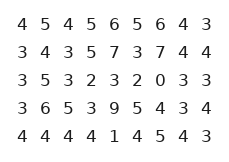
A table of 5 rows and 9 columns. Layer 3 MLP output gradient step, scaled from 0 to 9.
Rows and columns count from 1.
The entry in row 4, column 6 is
5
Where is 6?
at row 1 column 5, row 1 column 7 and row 4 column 2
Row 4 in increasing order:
3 3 3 4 4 5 5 6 9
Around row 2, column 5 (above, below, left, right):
6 3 5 3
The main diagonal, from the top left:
4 4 3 3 1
